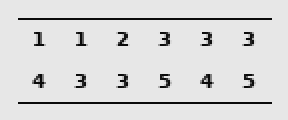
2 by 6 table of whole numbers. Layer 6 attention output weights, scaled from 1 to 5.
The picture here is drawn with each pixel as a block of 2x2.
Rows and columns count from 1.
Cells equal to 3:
5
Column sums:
5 4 5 8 7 8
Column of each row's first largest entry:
4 4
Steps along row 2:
down same up down up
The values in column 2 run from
1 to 3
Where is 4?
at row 2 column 1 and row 2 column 5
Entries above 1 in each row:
4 6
